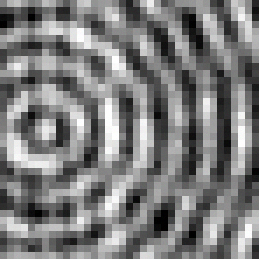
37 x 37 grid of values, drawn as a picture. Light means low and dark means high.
Overall the values sit about 50% of the way up the scale. Upright stripes repeat 8 times across the table. No overall slope runs across the table. Rings spread out from the middle left.
